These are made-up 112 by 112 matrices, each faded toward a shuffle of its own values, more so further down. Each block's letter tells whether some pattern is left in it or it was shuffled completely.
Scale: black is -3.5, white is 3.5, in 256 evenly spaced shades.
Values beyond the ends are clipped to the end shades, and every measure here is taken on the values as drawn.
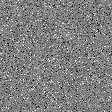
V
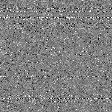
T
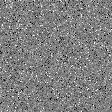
V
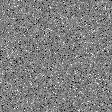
V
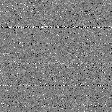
T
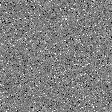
V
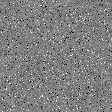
V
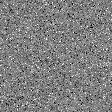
V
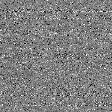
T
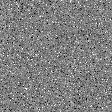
V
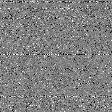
T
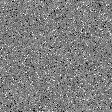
V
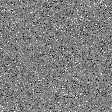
V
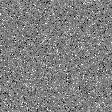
V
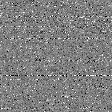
T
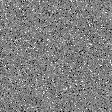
V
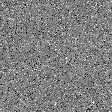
V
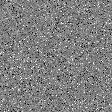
V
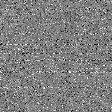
T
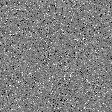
V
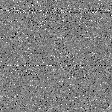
T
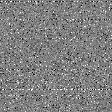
T
